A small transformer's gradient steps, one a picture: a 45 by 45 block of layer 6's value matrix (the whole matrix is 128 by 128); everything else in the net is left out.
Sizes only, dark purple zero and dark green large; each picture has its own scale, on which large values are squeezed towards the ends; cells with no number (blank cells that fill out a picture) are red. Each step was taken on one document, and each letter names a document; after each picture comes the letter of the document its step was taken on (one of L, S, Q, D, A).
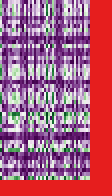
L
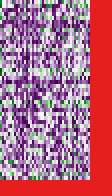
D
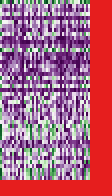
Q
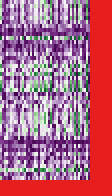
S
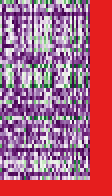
S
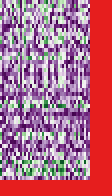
Q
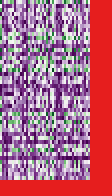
L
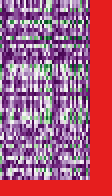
S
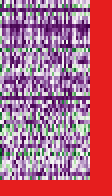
Q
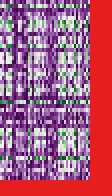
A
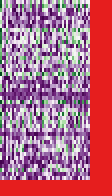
Q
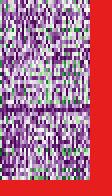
D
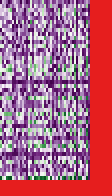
S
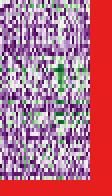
Q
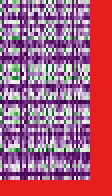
L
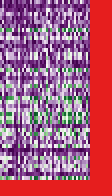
S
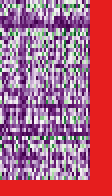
L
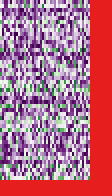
Q
